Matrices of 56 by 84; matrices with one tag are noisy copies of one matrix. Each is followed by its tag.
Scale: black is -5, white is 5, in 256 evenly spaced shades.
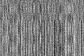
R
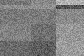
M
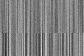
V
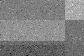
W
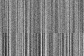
V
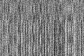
R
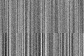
V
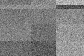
M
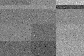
M
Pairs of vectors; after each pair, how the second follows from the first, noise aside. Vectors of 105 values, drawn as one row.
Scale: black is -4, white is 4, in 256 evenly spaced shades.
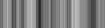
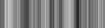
wrapped around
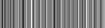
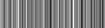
reversed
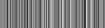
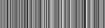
copied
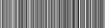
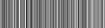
reversed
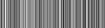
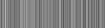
shrunk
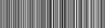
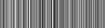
reversed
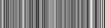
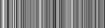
wrapped around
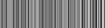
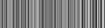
copied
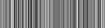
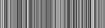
reversed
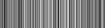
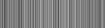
shrunk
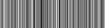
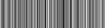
reversed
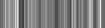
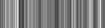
copied
